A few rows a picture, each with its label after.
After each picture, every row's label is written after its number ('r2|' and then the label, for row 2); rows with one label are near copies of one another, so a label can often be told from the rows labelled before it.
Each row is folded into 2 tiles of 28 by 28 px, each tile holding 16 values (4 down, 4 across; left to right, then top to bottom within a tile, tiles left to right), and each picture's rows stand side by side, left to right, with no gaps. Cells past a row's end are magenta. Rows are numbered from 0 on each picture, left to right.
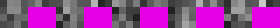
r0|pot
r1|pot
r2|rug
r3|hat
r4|pot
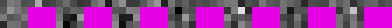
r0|pot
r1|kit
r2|kit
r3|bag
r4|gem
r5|bag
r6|gem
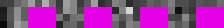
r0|hat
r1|pot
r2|gem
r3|bag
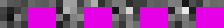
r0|bag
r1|pot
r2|gem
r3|gem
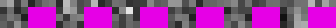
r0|rug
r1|pot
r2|gem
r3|rug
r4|rug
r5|hat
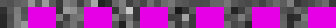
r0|hat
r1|pot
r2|gem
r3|bag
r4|bag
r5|kit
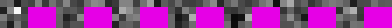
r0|gem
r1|kit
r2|pot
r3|kit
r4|kit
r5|rug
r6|gem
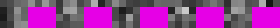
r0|hat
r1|pot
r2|bag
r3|gem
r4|pot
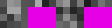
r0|pot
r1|rug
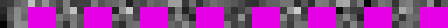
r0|hat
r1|gem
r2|gem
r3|rug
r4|bag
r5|gem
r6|rug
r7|pot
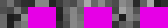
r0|kit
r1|hat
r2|pot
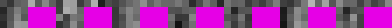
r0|hat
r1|pot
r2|hat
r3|kit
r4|bag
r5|hat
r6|bag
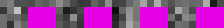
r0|gem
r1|bag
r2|hat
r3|pot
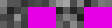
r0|bag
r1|rug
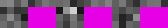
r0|rug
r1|gem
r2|kit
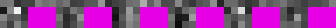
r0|gem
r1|kit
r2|hat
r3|kit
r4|gem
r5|bag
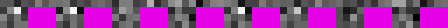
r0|gem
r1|gem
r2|pot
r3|rug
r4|gem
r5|gem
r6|bag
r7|rug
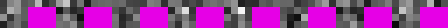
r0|pot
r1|rug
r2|kit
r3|gem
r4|gem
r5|kit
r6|rug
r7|pot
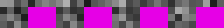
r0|rug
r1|rug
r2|rug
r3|pot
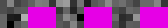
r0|kit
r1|rug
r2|kit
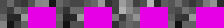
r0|kit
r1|kit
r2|pot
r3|kit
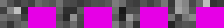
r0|gem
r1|bag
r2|bag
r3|pot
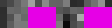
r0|hat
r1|kit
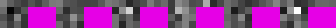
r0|bag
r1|bag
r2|gem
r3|pot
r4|bag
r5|gem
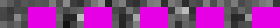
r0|bag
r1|kit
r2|kit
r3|gem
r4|kit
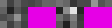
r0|bag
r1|gem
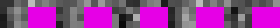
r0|hat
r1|hat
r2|kit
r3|hat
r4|bag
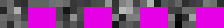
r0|gem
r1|bag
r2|pot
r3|kit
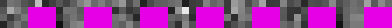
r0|pot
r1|hat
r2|rug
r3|gem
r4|pot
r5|bag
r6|hat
